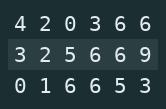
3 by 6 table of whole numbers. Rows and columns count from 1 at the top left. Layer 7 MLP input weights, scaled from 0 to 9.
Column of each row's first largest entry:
5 6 3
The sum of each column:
7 5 11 15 17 18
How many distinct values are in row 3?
5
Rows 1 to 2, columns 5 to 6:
6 6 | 6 9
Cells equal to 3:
3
